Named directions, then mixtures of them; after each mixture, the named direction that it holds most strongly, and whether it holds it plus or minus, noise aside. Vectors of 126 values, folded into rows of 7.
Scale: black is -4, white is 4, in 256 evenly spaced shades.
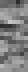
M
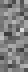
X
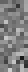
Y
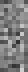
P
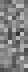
P, plus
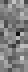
X, minus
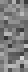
Y, minus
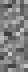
X, plus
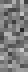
X, minus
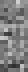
M, minus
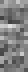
M, minus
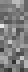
Y, minus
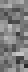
M, minus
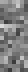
Y, minus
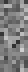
P, plus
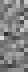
X, plus
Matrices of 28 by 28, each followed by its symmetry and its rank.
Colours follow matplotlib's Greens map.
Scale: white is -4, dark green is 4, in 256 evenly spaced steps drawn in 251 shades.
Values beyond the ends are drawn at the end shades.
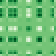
symmetric, rank one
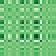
symmetric, rank one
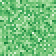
symmetric, full rank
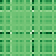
symmetric, rank one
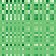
neither, rank one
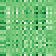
neither, rank two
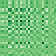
symmetric, rank two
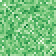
symmetric, full rank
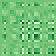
symmetric, rank two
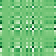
neither, rank one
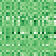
neither, rank two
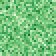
symmetric, full rank
